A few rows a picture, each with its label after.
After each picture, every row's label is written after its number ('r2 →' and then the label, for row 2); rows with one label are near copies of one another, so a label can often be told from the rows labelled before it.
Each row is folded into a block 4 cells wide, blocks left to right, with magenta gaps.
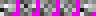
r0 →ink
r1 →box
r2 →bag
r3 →bag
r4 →ink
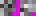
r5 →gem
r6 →ink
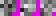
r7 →gem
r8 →ink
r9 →bag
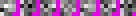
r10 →ink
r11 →gem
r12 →box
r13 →bag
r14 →ink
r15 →box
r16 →gem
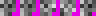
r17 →gem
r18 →gem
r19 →box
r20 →bag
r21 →gem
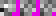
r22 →ink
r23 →bag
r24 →bag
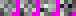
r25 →bag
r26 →bag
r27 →ink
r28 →gem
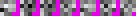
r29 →ink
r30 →gem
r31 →gem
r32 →box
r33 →ink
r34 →box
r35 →bag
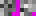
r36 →gem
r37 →ink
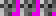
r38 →gem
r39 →gem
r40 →gem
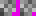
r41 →bag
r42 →bag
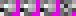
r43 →ink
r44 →ink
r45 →ink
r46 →box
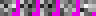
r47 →box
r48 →gem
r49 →gem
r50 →bag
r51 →ink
